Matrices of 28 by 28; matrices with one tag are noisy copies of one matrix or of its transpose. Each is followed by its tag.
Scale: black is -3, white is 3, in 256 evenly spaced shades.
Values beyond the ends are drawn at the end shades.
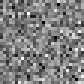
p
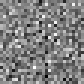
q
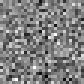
q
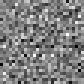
q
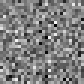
q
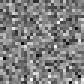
p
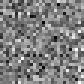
p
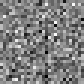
q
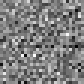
q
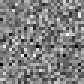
q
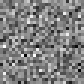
q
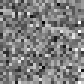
p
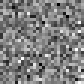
p
